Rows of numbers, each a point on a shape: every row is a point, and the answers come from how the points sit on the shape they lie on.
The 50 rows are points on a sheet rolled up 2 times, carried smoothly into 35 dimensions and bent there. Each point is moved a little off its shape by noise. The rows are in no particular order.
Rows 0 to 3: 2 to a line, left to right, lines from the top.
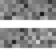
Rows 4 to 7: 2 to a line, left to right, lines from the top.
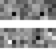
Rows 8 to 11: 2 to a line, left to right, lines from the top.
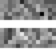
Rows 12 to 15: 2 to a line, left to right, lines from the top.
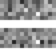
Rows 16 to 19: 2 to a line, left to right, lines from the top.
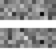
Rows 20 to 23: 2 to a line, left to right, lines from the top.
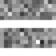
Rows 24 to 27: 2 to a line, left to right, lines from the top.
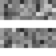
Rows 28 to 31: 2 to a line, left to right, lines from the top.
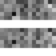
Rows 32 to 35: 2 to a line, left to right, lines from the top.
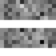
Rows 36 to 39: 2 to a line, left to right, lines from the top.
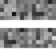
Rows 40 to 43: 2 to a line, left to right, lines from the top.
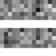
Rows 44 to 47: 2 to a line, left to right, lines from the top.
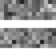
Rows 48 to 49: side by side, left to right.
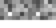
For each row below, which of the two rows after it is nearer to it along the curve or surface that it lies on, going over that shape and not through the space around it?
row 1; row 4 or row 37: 37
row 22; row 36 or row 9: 9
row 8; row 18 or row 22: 18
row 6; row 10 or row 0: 10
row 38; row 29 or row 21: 29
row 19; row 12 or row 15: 12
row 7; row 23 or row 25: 25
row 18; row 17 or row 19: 19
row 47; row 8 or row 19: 19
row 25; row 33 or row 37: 37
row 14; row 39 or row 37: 39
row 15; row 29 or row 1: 29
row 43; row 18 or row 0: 18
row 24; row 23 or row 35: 35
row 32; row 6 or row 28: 28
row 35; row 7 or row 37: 37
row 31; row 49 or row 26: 26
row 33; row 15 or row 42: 42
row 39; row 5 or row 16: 16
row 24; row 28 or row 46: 28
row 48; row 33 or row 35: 35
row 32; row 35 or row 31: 31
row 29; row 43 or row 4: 43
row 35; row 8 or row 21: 21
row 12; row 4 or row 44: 44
